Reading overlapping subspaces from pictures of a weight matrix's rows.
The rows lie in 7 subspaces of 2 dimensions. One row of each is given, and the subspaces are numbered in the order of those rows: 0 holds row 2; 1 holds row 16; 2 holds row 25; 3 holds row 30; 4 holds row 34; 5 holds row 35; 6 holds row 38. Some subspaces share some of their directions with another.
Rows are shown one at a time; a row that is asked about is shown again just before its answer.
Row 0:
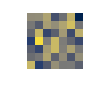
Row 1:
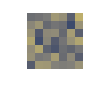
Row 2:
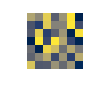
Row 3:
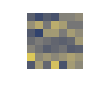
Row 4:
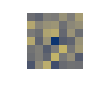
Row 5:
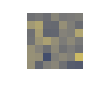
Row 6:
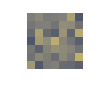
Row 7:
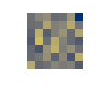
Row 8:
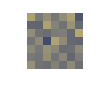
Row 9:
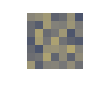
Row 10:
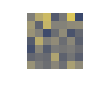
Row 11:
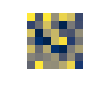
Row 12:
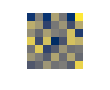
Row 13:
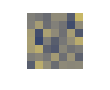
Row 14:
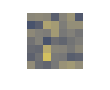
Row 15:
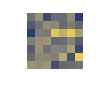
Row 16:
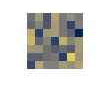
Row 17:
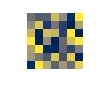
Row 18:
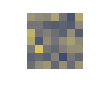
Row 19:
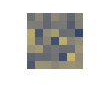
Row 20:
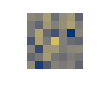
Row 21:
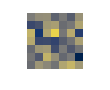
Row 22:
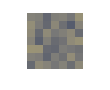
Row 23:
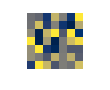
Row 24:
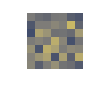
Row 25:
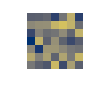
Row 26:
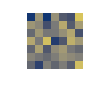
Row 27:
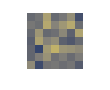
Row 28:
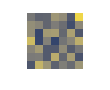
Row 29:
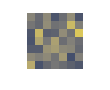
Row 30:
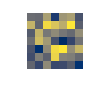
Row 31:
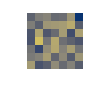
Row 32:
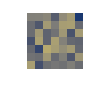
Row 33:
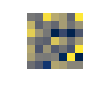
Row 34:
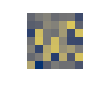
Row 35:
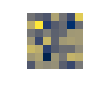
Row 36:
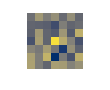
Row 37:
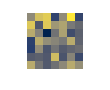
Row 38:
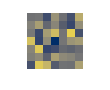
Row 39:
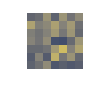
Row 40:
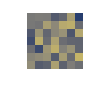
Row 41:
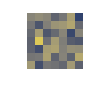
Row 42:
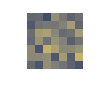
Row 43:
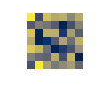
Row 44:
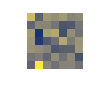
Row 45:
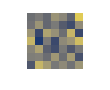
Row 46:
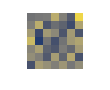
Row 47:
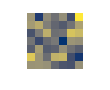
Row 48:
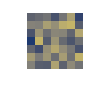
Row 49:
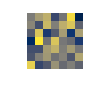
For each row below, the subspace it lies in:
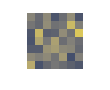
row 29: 1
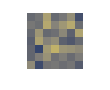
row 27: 3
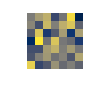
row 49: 4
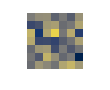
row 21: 5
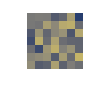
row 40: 2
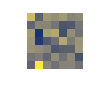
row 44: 0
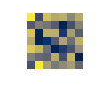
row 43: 0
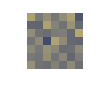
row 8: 0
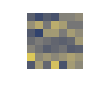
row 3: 2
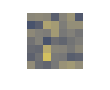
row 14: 5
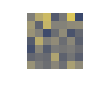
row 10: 4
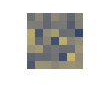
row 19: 1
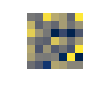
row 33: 6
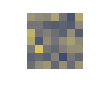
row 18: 2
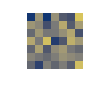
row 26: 0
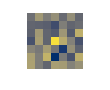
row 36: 3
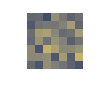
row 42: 4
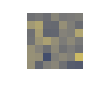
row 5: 5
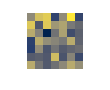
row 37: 4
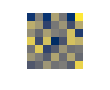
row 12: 0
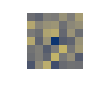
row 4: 3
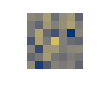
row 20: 6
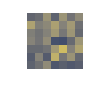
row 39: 3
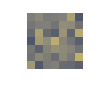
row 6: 5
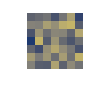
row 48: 2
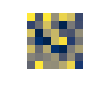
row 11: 0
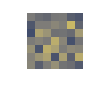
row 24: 4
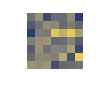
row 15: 6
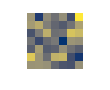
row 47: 1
